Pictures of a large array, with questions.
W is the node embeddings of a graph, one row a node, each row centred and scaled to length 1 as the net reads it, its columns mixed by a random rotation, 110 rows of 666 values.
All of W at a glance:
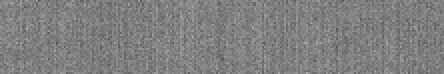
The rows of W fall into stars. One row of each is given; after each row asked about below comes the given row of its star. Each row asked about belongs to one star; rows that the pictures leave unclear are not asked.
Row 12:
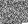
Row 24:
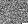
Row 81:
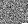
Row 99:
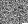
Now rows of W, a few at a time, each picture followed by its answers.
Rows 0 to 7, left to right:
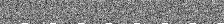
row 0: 12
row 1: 12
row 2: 12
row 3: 81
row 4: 99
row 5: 99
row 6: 99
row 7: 99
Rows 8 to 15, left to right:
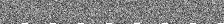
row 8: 81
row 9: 81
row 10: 81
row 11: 24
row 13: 12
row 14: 99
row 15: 99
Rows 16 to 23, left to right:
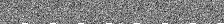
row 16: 24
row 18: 24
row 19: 12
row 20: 99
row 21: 24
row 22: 99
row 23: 99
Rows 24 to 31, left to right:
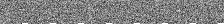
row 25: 81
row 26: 99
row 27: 81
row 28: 81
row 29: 99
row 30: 99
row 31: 81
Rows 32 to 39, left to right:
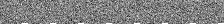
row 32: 81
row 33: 24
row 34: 12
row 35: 12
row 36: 81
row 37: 12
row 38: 99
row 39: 12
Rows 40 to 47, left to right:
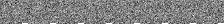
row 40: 12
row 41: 24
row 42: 12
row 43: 81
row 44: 12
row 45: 81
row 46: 81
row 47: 99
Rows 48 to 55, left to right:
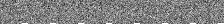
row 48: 99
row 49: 24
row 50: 24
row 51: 24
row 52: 81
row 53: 99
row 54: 81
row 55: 81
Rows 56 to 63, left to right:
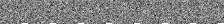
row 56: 81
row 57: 99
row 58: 12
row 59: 12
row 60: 24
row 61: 12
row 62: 12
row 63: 81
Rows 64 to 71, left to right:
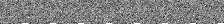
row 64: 12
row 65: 12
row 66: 12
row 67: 24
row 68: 12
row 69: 81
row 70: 81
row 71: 81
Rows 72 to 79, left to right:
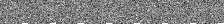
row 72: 24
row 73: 12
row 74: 99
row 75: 81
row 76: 12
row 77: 24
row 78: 24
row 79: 12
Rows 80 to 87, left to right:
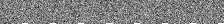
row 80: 81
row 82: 99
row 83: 24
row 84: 24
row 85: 81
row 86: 99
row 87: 24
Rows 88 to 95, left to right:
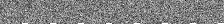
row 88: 24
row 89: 24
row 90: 81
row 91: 24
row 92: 99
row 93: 12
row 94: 81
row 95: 99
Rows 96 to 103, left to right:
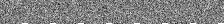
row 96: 99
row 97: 81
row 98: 99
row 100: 12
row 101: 24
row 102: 12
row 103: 24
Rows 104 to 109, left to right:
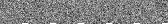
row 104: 24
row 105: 81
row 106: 99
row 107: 12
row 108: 81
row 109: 24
